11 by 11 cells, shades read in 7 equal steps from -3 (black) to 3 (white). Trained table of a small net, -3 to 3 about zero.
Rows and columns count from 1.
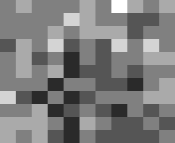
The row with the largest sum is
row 1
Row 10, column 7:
0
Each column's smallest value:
-1 -1 -2 -2 -2 -1 -1 -2 -2 -1 -1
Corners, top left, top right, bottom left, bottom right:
0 1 1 0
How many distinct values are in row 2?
4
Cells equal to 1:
25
